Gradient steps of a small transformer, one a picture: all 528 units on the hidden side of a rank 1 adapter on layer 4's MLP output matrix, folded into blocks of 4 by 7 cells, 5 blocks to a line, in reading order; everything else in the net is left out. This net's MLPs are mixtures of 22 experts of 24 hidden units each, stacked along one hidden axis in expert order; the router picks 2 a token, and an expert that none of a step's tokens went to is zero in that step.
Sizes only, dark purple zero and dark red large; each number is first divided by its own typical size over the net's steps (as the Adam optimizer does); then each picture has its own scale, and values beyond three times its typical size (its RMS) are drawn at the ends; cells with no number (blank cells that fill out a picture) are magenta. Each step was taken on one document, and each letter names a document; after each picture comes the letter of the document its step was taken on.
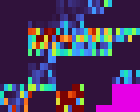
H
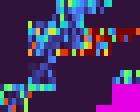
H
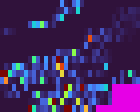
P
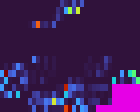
P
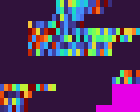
H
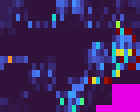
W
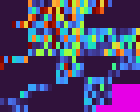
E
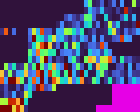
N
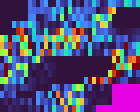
E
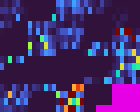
W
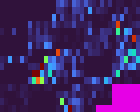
W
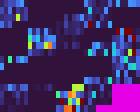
W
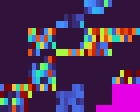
H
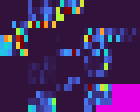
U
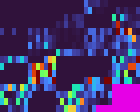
W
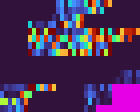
H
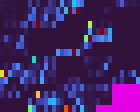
U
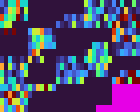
N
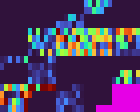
H
